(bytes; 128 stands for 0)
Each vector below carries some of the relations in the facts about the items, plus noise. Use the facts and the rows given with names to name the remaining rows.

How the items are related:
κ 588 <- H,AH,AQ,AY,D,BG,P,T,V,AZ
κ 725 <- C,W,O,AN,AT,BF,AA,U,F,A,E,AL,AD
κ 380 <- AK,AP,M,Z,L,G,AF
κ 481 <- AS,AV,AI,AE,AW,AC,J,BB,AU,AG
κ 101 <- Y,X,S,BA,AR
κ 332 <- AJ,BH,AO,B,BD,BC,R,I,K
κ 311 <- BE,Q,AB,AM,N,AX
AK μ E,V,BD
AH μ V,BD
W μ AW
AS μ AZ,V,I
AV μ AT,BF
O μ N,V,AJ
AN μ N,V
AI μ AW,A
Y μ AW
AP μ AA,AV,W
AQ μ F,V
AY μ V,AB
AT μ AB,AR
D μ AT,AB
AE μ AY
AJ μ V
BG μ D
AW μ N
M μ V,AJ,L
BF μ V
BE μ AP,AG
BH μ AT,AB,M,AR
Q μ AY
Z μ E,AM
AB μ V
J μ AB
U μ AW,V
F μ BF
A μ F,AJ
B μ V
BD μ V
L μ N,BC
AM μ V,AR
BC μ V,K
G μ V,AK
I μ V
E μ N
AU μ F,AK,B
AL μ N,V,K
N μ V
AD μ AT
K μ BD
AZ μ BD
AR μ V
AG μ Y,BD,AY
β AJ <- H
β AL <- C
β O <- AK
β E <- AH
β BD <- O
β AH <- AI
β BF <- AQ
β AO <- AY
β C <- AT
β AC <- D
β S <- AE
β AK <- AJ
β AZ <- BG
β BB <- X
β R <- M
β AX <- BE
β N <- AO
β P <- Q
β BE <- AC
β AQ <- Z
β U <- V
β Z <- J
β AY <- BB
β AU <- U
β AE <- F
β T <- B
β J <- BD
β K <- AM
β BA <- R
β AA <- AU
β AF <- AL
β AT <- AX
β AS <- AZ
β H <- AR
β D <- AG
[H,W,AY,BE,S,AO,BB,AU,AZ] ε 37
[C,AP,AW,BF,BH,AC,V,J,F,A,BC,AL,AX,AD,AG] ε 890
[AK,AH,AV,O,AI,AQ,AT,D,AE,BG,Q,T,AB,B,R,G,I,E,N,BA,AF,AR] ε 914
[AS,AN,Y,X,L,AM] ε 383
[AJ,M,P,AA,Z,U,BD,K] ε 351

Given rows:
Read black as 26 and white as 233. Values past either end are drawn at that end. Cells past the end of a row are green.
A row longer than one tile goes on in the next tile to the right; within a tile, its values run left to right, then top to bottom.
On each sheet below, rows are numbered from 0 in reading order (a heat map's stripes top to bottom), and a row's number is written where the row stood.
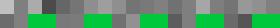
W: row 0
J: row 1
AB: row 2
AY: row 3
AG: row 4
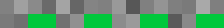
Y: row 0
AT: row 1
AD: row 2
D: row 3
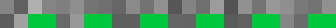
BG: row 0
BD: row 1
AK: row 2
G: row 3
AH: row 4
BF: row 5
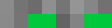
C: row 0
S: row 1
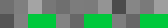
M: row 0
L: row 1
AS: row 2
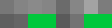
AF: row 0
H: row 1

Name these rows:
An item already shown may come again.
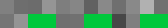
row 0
Q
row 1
N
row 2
P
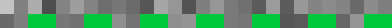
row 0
W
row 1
Y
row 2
AL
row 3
AD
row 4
O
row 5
AI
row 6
U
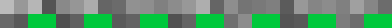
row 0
AP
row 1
AV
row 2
T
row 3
AV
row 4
AB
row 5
AI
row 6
Y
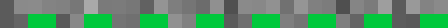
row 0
AZ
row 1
D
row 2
E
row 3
AM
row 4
AU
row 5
X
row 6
AS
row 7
AI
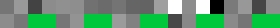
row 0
BC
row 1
AO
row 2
AN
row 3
AA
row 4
BC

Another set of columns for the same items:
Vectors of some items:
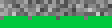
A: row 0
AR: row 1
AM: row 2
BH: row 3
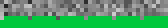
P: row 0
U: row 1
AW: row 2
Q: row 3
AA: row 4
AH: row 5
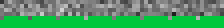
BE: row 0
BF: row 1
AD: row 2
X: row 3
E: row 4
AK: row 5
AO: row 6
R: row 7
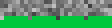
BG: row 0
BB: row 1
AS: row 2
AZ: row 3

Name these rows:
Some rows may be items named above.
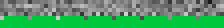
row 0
AF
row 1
O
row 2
AF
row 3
AL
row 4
AL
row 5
BC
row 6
AB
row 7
N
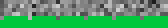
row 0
AE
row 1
P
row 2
U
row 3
AI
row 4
AT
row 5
N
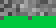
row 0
AM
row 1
BC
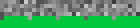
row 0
AU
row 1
AX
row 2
AP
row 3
W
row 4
O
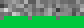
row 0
J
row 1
Y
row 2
L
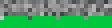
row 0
T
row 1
AN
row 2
S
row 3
AV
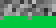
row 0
AV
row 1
Z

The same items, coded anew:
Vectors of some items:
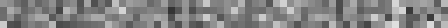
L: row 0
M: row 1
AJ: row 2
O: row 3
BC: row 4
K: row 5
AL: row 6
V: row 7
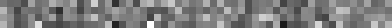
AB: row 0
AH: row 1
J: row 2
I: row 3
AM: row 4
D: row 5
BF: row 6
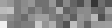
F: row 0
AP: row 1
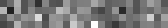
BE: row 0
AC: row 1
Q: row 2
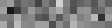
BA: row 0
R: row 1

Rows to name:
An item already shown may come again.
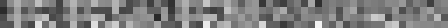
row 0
AU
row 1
AU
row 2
AF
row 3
AU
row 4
AA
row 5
AD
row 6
AN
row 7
Y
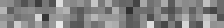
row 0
AX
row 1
N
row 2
AB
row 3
AI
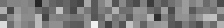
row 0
W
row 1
AT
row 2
AP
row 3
U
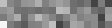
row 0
E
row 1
P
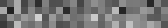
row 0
BE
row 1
Q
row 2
S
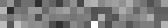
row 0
X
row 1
J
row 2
AZ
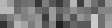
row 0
P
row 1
BH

